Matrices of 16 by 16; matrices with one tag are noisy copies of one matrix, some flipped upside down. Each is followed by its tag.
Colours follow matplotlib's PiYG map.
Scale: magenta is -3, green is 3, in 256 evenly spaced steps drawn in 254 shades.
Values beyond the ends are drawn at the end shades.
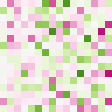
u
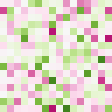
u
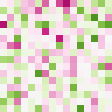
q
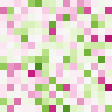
u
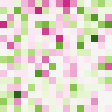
q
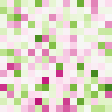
q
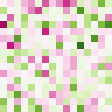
q
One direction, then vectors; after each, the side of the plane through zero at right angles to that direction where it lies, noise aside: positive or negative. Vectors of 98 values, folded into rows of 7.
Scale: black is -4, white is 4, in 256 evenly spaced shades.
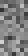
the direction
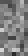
positive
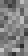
positive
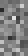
positive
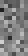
positive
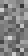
negative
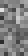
negative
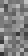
negative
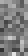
negative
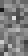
positive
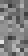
positive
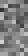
positive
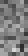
positive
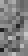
negative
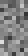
positive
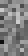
negative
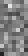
negative
